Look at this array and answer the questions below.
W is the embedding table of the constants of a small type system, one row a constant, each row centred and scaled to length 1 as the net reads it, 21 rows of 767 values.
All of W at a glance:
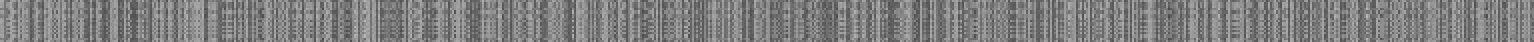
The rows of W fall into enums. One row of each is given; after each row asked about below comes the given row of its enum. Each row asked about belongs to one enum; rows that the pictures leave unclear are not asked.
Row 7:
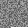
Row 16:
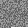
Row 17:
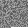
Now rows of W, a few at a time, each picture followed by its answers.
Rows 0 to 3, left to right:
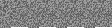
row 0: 17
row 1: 16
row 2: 16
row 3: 16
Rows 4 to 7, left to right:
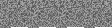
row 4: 7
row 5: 17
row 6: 17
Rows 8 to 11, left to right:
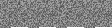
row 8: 7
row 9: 16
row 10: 17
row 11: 16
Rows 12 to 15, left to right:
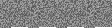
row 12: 16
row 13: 17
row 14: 16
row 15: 17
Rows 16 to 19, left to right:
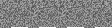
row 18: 17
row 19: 7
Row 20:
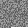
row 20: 16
